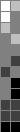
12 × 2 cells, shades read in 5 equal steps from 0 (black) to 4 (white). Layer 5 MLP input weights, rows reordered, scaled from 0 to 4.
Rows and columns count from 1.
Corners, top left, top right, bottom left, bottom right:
4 3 0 0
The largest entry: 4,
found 2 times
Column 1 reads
4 4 3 2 2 2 1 2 2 1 1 0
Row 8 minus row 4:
0 -3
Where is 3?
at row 1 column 2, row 3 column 1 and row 4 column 2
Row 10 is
1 1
